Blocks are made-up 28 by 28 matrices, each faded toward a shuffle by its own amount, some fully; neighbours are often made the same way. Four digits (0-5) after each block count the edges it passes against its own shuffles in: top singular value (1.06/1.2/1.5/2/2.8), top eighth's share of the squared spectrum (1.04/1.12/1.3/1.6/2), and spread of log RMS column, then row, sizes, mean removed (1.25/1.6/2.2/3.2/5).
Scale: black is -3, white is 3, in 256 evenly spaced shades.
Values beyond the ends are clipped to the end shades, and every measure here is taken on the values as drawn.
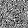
0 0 0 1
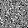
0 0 0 0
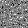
0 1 0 0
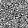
2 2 0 0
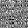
3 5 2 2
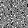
1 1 1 0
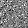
0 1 0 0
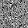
1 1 2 0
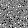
0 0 0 0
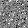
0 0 0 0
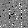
2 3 2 0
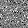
0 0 0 0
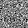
2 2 0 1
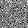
0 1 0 0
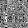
3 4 1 1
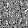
2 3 0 0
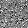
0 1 1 0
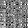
3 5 1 2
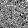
0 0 0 0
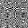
3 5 2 2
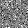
1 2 0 0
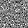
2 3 0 0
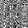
3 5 2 2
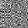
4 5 2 2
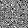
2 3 0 0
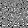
3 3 0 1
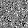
2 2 0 0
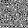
3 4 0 2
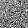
2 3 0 0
